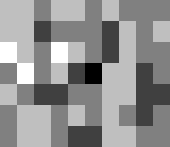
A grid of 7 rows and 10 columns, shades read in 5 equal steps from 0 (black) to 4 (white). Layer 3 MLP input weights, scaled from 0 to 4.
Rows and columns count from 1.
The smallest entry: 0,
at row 4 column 6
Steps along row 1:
same down up same down up down same same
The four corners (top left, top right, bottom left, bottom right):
3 2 2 2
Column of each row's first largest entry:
1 1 1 2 1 2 2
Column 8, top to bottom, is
2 3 3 3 3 2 3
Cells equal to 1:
12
